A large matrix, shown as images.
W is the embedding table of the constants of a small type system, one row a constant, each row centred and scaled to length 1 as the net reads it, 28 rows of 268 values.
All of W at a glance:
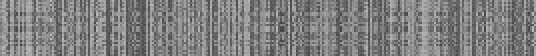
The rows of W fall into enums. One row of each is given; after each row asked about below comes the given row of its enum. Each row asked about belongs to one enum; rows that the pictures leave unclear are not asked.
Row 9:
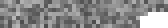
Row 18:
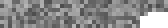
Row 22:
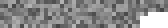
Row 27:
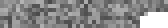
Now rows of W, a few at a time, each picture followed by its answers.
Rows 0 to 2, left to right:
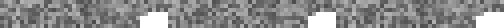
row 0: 9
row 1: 18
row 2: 9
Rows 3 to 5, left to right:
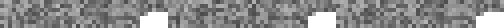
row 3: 18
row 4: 27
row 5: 18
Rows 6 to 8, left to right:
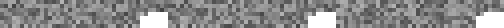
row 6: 22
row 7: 22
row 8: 18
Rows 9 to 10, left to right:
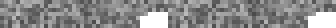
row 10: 9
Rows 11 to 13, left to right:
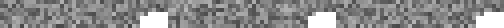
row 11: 22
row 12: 27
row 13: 22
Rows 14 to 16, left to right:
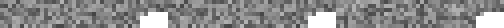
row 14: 22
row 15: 22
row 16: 27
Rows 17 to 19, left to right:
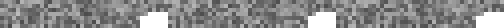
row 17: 9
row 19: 9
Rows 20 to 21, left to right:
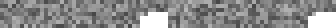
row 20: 22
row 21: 27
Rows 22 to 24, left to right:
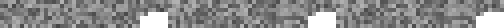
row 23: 18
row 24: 18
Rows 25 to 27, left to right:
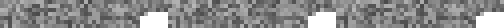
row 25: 27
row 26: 18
